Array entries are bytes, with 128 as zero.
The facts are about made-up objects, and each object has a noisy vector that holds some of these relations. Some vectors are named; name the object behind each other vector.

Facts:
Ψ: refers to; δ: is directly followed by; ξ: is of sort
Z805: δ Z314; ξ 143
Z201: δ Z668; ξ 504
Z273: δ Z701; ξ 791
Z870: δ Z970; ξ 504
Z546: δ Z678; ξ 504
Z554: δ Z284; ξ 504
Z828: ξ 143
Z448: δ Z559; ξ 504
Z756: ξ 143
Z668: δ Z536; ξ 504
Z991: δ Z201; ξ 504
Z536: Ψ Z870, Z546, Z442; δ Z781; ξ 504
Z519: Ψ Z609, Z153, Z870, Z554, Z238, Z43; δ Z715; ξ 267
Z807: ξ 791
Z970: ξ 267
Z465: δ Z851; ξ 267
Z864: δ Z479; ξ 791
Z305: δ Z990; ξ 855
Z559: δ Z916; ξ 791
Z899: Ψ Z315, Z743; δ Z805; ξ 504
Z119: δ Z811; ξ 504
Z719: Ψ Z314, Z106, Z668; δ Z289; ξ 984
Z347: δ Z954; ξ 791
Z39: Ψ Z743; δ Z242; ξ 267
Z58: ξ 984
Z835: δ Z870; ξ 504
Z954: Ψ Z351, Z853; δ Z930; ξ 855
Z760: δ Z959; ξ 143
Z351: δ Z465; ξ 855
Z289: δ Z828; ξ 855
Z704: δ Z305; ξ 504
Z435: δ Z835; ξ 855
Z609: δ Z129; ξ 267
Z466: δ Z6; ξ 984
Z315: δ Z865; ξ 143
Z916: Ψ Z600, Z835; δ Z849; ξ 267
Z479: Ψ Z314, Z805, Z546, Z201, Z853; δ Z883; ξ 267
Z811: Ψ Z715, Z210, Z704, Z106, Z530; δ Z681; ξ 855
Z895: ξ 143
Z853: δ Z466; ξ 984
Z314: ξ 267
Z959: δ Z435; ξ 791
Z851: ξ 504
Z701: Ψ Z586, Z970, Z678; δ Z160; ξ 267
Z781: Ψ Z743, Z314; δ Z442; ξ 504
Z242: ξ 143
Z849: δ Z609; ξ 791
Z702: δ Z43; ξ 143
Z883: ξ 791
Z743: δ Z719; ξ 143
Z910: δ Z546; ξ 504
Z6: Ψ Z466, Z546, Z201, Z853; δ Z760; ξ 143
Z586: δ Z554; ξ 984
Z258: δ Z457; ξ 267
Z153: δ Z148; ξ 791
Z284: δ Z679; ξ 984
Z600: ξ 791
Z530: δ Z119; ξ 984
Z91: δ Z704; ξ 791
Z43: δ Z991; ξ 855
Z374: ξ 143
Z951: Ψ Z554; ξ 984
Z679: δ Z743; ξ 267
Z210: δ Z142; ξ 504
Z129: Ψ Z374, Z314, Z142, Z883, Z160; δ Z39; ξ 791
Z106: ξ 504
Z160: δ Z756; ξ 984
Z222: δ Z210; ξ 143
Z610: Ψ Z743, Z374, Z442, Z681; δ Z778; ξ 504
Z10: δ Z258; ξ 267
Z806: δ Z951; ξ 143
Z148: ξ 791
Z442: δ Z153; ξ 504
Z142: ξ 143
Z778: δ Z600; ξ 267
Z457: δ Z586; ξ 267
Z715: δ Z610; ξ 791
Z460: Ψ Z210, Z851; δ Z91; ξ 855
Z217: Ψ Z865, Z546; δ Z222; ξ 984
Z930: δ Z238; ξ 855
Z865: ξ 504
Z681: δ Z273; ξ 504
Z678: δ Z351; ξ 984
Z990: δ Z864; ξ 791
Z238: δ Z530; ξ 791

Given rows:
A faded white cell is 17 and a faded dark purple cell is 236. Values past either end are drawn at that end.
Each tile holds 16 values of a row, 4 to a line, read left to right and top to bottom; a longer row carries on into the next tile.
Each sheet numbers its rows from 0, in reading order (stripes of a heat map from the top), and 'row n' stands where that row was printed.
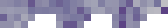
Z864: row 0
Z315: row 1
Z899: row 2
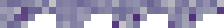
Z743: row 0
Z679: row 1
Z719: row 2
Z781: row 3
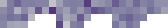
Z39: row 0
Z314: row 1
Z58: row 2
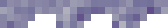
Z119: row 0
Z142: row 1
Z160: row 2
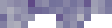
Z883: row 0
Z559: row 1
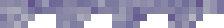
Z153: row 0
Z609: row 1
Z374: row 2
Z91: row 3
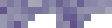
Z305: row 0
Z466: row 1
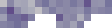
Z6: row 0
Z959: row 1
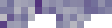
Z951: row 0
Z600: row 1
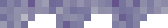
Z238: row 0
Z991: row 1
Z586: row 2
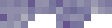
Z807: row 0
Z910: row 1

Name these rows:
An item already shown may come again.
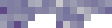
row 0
Z930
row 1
Z479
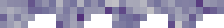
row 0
Z148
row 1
Z781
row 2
Z6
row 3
Z314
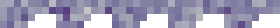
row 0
Z610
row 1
Z519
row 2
Z106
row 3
Z701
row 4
Z930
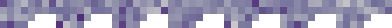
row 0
Z554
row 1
Z719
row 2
Z899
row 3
Z805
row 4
Z314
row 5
Z43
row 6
Z536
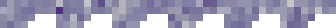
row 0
Z681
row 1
Z811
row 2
Z870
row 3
Z210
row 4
Z201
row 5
Z546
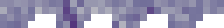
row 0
Z201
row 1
Z853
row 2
Z160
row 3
Z668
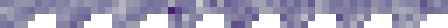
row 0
Z835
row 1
Z805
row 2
Z865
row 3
Z460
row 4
Z315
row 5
Z347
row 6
Z715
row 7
Z148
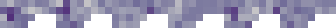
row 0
Z217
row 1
Z954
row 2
Z970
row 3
Z442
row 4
Z519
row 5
Z704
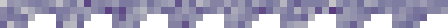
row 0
Z479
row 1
Z129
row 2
Z916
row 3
Z351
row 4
Z289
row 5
Z39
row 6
Z435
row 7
Z895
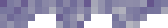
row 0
Z530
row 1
Z347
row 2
Z851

